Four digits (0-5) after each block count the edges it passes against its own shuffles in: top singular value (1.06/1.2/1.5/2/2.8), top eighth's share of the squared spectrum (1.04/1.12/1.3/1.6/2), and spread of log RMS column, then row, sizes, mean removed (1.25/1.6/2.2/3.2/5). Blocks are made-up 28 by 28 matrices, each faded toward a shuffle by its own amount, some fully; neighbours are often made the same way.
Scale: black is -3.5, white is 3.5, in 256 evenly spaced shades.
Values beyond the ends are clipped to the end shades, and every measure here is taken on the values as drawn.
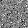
0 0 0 0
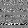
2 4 0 3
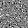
0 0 0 0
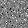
0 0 0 0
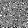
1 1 0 1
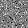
0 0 0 0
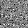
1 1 0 1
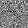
2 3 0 2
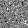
0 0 0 0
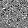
0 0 0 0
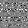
2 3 0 3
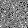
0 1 0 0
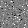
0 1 0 0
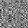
3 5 2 1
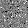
1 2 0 0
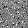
0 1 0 0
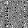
3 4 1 0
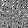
2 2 0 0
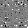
2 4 1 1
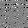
3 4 1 2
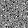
1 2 0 0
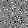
0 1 1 0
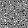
1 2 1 0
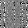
2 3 3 1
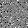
1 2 1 1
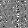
2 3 2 0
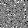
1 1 0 0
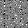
2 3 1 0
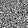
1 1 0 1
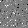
0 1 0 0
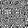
3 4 1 2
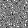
1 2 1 0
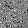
1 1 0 0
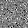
0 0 0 0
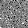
0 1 0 0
